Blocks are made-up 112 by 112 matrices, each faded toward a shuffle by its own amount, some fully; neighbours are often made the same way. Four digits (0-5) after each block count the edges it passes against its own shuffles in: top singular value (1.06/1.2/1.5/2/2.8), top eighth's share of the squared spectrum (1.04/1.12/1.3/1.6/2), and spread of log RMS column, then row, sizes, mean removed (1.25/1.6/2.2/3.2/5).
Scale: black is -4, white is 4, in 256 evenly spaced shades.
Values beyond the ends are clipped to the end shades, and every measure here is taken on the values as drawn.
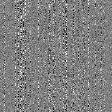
2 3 4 0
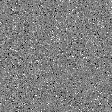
3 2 1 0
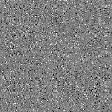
4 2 1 1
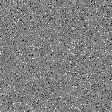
3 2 0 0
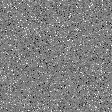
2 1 0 0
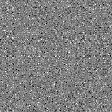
4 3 1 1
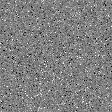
1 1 0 0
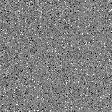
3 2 1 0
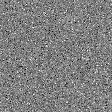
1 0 0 0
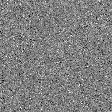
1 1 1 0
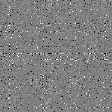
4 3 2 2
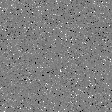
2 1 0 0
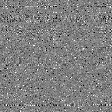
4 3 1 2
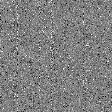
1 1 2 0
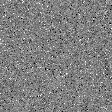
0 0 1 0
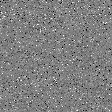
0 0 0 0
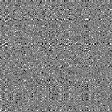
5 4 3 3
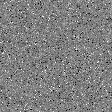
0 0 0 0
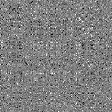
4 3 2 2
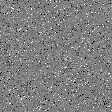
2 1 0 0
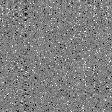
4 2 1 0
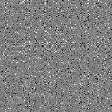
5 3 2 2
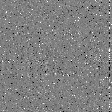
4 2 1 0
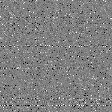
4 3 1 2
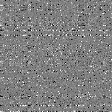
4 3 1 3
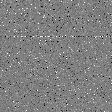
3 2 0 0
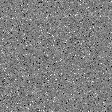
2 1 0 0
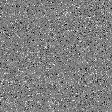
3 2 0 0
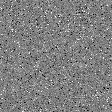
2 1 0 0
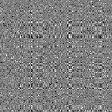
5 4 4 3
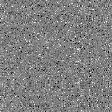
4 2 1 1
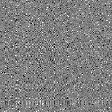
5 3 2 2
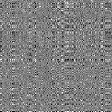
5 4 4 3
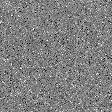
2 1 0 0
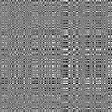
5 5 4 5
